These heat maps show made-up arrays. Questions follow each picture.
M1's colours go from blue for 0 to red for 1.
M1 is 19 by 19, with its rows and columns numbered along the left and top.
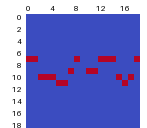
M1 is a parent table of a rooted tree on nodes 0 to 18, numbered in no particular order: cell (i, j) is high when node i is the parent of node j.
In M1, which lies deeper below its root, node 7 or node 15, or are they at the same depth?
node 15
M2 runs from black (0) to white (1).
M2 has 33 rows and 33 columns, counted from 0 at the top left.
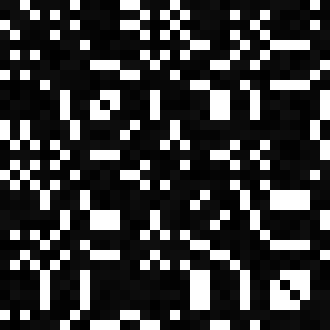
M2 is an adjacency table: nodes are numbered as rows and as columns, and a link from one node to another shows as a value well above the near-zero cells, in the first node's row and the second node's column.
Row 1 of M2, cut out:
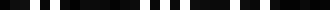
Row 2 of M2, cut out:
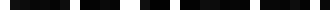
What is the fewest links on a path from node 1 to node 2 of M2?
4
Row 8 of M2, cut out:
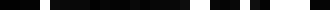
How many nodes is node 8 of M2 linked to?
8
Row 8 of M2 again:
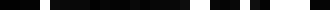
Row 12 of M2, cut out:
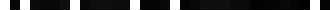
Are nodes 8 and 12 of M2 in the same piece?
no
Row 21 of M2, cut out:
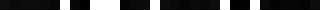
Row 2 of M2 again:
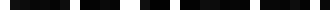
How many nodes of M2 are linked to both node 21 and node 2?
1
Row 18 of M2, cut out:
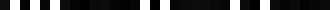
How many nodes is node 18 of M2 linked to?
7
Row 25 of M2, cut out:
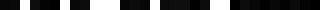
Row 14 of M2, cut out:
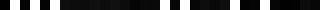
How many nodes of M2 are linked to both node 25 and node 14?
1
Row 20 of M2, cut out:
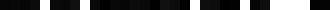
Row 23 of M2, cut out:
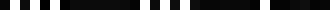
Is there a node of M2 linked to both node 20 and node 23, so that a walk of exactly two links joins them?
no
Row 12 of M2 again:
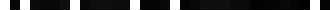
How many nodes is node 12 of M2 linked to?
6
